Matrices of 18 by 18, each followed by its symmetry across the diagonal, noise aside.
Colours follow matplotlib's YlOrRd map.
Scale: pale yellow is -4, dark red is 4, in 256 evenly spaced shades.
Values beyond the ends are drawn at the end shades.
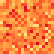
symmetric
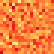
neither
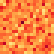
symmetric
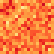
symmetric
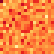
symmetric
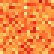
neither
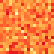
neither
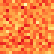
neither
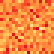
neither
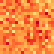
neither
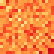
symmetric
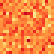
neither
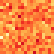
neither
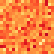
symmetric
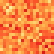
symmetric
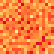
symmetric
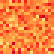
neither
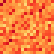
symmetric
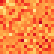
symmetric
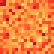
symmetric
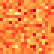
neither
